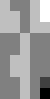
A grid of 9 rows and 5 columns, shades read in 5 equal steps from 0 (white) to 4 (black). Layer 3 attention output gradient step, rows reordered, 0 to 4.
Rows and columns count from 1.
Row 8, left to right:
2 2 1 2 3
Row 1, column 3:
2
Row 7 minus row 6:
0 0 0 0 0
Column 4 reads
1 1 1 2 2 2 2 2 2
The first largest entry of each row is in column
2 3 3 1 1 1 1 5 5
